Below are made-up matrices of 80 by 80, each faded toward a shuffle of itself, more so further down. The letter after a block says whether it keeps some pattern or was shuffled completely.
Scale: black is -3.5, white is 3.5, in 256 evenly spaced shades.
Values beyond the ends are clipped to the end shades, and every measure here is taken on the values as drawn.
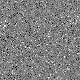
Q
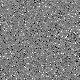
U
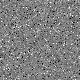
Q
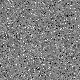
U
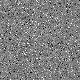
U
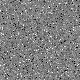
Q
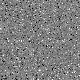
U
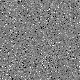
U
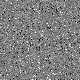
U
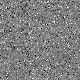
U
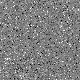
Q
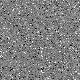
U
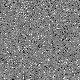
U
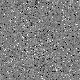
U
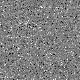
Q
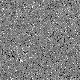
U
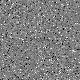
Q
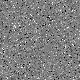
Q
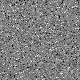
Q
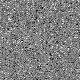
U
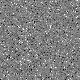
U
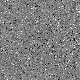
U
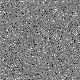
Q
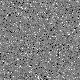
U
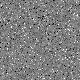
Q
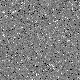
Q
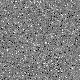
Q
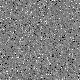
U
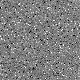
Q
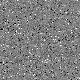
U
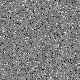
Q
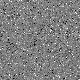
U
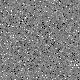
Q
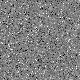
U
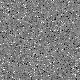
Q
